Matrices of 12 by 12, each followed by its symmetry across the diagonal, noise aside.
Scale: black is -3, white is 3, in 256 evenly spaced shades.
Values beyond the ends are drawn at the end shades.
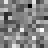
neither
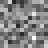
neither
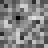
symmetric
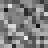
antisymmetric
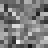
neither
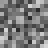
symmetric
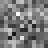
neither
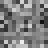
antisymmetric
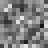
symmetric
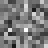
neither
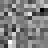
antisymmetric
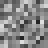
symmetric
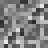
symmetric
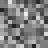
antisymmetric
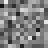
antisymmetric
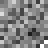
symmetric
